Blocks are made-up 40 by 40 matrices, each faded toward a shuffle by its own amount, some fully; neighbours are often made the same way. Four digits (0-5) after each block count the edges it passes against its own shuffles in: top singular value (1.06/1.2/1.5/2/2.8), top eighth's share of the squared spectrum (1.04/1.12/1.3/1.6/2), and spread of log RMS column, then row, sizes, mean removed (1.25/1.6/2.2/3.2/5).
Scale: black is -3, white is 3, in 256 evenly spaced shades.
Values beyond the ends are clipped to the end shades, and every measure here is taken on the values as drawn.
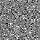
2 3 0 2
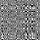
4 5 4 3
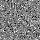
0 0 0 0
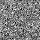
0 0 0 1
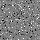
0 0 0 0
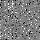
1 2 2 0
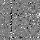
2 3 2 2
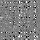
2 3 3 2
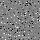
0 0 0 0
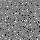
0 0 0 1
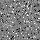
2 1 0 0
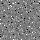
1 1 0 0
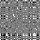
4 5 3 3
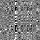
4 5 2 2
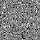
3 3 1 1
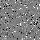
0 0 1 0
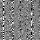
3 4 3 0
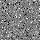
0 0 0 0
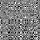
4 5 3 3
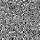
3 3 1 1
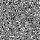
3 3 0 1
